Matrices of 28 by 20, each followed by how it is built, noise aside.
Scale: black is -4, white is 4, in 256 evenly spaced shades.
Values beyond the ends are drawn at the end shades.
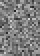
noise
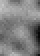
smooth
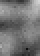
smooth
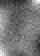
smooth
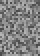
noise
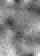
smooth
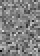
noise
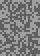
noise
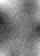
smooth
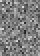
noise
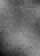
smooth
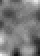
smooth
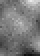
smooth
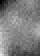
smooth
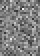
noise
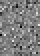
noise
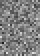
noise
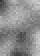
smooth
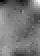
smooth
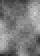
smooth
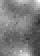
smooth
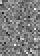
noise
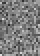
noise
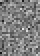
noise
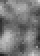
smooth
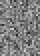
noise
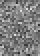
noise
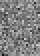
noise
